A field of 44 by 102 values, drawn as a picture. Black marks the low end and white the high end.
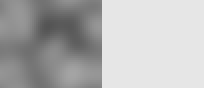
The table splits into one row of 2 panels. Panel 1,1: middling, smooth. Panel 1,2: very high, flat.
